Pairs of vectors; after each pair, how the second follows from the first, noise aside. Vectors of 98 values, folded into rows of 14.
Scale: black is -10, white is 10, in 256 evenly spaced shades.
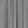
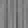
copied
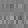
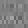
copied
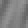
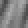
scaled up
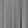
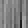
scaled up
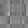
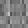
scaled up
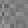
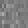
sign-scrambled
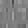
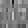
scaled up
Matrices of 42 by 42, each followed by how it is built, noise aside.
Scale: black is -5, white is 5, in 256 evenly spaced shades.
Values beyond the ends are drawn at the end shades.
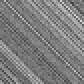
Toeplitz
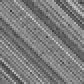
Toeplitz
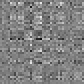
low rank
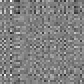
low rank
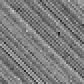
Toeplitz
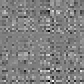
low rank
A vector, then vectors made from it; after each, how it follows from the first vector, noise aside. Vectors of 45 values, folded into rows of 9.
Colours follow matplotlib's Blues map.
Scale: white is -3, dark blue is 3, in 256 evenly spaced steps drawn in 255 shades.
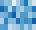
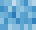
shrunk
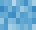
shrunk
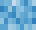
shrunk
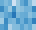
shrunk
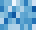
copied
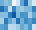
copied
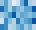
copied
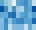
copied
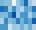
copied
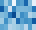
copied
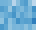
shrunk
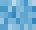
shrunk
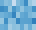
shrunk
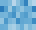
shrunk
